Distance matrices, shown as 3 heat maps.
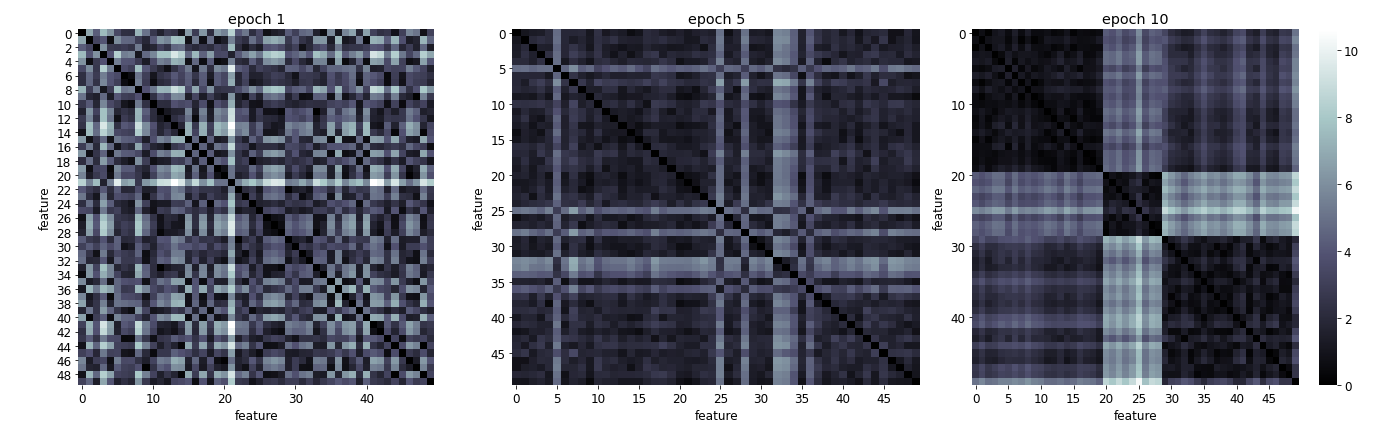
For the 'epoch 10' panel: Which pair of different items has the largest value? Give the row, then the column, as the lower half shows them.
49, 25
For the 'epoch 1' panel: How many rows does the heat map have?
50
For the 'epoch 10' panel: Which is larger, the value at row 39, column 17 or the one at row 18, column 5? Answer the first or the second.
the first
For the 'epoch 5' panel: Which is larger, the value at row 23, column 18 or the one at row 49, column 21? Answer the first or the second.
the first
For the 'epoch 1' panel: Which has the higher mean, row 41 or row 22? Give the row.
41
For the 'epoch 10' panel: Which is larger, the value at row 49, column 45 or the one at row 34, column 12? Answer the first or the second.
the first
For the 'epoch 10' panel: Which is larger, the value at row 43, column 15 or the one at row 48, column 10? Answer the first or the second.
the second
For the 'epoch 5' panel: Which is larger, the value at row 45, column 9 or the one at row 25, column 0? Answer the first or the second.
the second
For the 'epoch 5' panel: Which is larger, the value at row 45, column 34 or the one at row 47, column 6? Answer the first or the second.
the first
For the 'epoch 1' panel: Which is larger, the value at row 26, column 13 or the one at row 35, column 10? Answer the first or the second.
the second
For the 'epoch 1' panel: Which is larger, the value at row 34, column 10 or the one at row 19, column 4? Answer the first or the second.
the first
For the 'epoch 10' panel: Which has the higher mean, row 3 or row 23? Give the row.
23
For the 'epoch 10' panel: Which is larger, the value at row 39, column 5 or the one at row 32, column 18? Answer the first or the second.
the first
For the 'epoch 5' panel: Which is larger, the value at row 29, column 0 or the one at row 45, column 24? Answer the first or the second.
the second
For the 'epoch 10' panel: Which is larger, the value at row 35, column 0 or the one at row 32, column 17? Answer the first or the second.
the first
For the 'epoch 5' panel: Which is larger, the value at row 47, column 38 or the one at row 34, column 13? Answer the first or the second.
the second
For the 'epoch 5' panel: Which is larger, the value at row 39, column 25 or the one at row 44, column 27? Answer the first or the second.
the first
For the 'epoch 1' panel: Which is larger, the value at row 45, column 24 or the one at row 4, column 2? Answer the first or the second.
the second
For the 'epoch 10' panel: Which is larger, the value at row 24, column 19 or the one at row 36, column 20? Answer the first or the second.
the second
